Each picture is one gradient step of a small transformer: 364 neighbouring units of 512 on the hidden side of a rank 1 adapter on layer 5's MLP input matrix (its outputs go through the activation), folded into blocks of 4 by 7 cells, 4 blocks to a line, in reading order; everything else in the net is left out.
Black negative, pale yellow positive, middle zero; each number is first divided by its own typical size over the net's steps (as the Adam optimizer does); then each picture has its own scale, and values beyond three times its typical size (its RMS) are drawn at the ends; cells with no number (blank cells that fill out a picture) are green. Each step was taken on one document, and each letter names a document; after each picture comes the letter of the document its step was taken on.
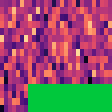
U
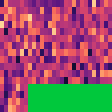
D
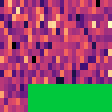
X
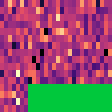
X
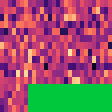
D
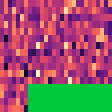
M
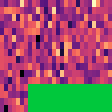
U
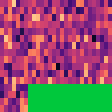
M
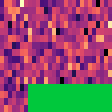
X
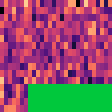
M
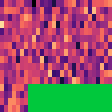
D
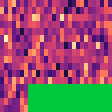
M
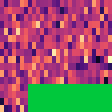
U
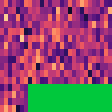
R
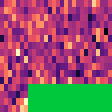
M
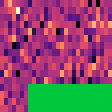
X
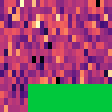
X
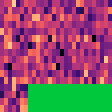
M
